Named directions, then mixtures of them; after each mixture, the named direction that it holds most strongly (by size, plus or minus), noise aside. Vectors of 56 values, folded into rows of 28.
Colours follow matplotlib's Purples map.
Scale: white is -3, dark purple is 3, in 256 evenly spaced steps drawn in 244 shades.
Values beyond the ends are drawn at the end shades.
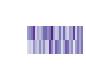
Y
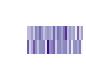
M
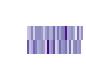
M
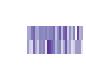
M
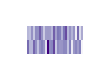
M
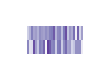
M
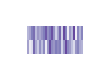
Y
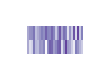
Y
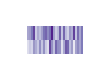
Y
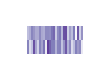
M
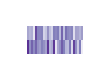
Y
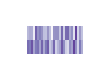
Y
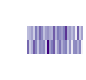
M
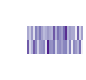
M
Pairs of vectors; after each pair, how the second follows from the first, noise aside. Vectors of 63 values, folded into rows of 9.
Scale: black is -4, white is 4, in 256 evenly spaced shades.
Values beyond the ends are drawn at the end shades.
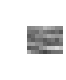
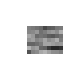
negated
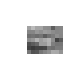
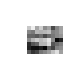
scaled up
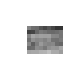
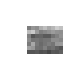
negated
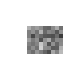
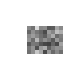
wrapped around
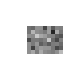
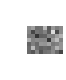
negated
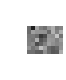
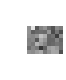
negated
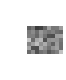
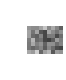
wrapped around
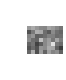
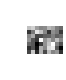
scaled up
